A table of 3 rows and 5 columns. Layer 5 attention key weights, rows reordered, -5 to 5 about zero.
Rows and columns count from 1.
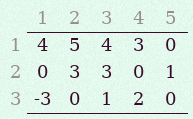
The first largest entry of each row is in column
2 2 4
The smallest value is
-3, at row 3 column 1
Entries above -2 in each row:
5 5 4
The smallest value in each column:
-3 0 1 0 0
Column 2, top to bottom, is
5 3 0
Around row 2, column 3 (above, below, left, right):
4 1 3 0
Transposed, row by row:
4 0 -3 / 5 3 0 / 4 3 1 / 3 0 2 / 0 1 0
